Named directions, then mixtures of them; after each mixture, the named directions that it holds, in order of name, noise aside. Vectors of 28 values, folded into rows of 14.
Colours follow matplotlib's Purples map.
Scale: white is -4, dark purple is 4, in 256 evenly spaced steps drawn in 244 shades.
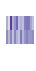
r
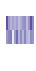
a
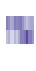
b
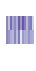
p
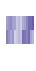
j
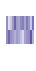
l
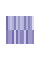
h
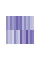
b, j, r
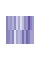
h, j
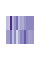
h, j, r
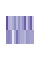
a, h, p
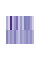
r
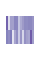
a, l, r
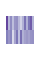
a, h, r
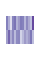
l, r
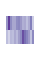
b, l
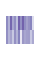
p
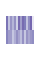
a, h, p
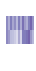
b, j, p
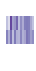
r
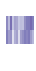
a, j, r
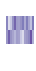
l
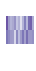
a, h, j
